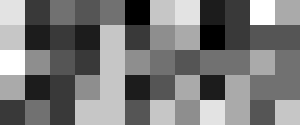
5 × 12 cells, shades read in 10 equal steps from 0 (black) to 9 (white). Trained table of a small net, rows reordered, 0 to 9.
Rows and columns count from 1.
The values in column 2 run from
1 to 5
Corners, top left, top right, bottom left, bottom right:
8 6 2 7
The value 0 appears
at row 1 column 6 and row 2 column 9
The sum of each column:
32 13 13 18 32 11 26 28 14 20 25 24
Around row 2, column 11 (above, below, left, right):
9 6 2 3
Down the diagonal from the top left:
8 1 3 5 7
